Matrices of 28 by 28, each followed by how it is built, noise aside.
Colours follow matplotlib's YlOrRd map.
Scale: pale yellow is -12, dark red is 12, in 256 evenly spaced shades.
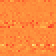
uneven rows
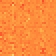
uneven columns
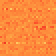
uneven rows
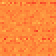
uneven rows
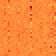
uneven columns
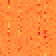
uneven columns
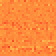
uneven rows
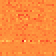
uneven rows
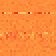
uneven rows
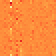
uneven columns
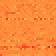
uneven rows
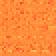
uneven rows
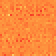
uneven rows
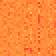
uneven columns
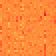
uneven columns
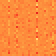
uneven columns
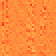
uneven columns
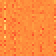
uneven columns
